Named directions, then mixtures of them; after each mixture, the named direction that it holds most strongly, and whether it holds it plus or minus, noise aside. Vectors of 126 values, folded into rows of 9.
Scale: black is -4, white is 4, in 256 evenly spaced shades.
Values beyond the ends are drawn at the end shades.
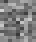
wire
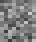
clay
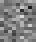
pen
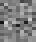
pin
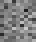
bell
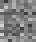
wire, plus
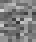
wire, plus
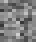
wire, minus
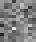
bell, plus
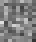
pin, minus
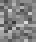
clay, plus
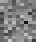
clay, minus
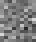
bell, minus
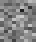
pen, plus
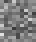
bell, minus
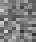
clay, minus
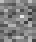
clay, minus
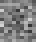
pen, minus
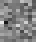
pin, minus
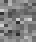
wire, plus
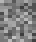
clay, minus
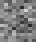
bell, minus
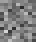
clay, minus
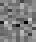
pin, plus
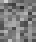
wire, minus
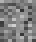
pen, plus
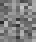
pin, plus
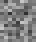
wire, plus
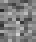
wire, minus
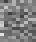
bell, minus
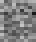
pen, plus
